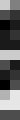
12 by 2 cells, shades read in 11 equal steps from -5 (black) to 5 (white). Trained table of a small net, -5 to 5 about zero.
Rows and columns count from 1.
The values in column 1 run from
-5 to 4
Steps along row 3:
up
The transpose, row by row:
3 -2 -5 -4 -4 3 -2 -4 -5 2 4 -2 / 0 -3 -4 -3 -4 3 -4 -3 -2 4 4 -2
